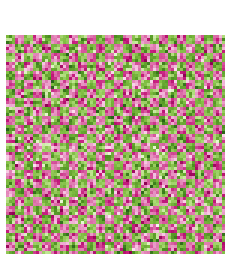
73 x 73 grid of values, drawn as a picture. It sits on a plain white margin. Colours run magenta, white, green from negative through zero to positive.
The histogram has two humps. A checkerboard runs through the table. On average the colour sits 50% of the way up the scale.
